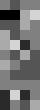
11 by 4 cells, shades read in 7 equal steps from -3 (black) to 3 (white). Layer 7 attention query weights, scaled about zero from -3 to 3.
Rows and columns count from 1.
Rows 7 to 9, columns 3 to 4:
-1 -1 / -1 -1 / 0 0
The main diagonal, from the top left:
0 -3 1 0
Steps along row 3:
same up down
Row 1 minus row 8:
0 0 1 1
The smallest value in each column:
-3 -3 -2 -1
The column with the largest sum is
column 4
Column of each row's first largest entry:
1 4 3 1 2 3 1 1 1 2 4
